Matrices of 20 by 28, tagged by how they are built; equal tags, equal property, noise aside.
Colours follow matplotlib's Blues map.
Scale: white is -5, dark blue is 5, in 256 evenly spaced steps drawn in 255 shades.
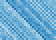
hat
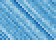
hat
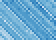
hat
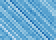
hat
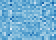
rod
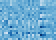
rod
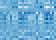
rod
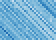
hat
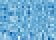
rod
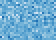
rod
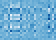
rod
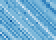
hat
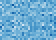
rod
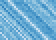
hat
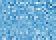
rod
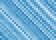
hat
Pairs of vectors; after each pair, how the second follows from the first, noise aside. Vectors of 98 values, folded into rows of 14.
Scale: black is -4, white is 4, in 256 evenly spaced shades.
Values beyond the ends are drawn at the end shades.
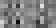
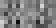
copied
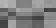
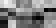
scaled up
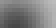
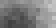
copied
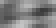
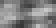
negated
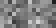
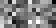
scaled up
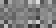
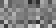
negated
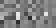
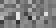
copied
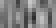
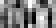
scaled up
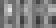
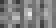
wrapped around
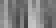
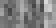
wrapped around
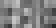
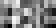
scaled up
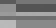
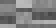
wrapped around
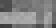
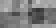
wrapped around
